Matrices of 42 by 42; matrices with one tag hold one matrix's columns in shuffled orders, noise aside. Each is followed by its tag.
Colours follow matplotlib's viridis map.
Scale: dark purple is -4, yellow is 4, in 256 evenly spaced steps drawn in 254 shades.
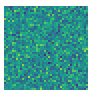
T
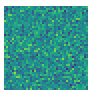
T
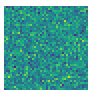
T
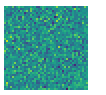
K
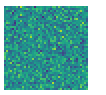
K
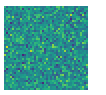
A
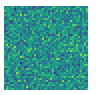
T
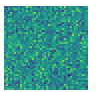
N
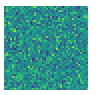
K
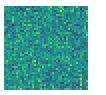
N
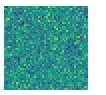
K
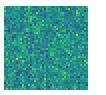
N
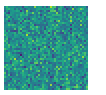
N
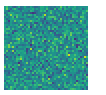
A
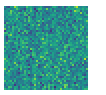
N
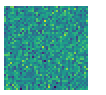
N
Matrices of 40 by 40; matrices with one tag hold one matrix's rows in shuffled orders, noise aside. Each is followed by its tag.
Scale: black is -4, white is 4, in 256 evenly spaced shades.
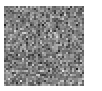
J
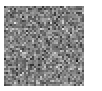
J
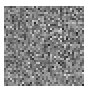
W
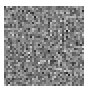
W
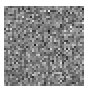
W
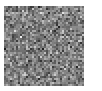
J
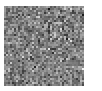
W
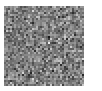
W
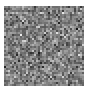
J
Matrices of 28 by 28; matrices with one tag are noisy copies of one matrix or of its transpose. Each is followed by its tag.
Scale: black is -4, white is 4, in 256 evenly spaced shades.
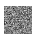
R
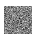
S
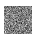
S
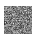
R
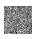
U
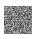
R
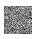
U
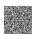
R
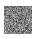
S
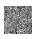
U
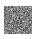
S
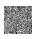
U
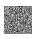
R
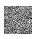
U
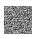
R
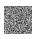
S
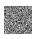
S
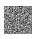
R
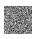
S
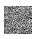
U
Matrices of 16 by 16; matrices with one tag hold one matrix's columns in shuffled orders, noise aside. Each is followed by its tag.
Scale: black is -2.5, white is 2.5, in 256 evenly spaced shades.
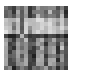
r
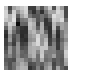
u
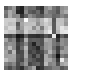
r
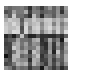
r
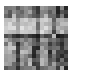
r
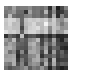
r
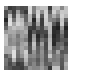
u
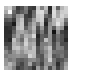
u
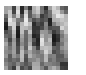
u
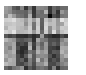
r
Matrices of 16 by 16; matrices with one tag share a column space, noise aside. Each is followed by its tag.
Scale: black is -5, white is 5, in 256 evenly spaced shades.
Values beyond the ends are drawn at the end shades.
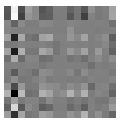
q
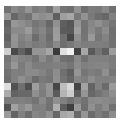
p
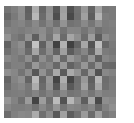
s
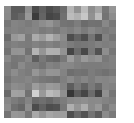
q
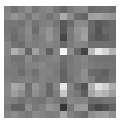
p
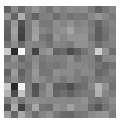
p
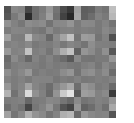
q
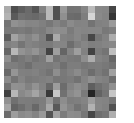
q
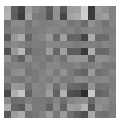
q
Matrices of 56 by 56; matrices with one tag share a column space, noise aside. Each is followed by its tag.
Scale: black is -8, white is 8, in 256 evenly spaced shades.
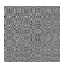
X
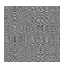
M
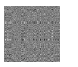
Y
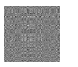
X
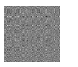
X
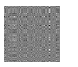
X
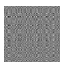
X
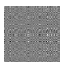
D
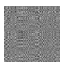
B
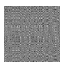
M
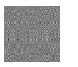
Y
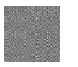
B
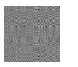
M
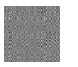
B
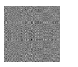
Y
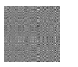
M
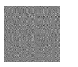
X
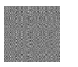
B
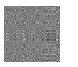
Y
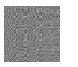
X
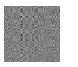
X
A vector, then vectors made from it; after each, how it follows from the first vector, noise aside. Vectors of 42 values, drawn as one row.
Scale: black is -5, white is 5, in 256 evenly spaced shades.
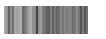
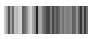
scaled up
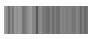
shrunk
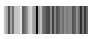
scaled up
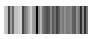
scaled up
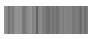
shrunk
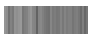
shrunk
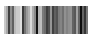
scaled up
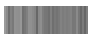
shrunk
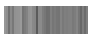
shrunk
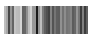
scaled up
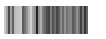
scaled up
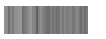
shrunk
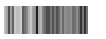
scaled up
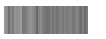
shrunk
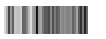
scaled up
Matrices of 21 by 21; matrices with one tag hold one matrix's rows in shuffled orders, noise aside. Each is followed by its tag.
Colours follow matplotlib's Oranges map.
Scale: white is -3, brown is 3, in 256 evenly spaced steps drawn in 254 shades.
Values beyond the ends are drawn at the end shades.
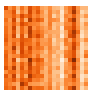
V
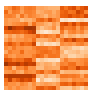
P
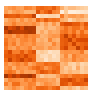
P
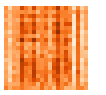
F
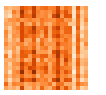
F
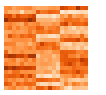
P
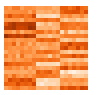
P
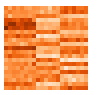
P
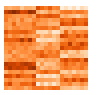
P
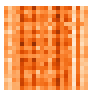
F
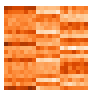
P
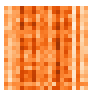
F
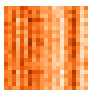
V
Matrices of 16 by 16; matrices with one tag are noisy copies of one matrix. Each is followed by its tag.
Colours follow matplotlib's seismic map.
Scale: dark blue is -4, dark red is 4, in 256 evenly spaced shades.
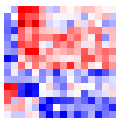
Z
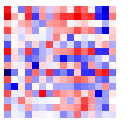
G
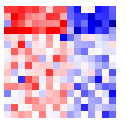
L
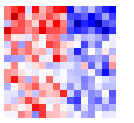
L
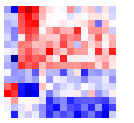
Z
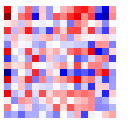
G
